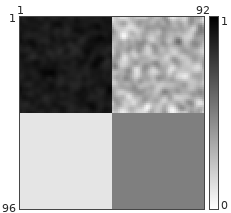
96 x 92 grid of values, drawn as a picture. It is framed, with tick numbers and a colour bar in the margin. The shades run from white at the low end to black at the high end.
It is made of 2 by 2 panels. Panel 1,1: very high, blotchy, faint in contrast. Panel 1,2: low, blotchy. Panel 2,1: very low, flat. Panel 2,2: middling, flat.
